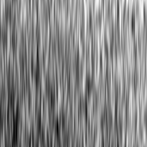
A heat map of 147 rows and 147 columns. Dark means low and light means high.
The halves do not mirror each other. The grain runs up and down. There is an overall slope up to the top right. The bottom left is the ninth with the lowest average. The histogram is bell-shaped.
